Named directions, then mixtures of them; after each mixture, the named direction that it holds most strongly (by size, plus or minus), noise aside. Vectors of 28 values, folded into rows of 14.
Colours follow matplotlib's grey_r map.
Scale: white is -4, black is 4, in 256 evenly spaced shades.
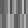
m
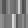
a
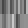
a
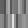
a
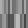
m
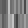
m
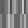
m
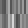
m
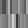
a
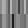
a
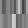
a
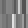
a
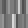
a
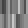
a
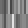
a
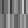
m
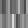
a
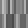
m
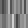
m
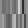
a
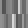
a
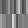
a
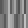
m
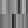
a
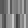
m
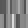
a
